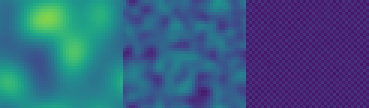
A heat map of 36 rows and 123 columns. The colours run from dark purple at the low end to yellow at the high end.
It is made of 1 by 3 panels. Panel 1,1: middling, smooth, strong in contrast. Panel 1,2: low, blotchy. Panel 1,3: very low, checkered, faint in contrast.
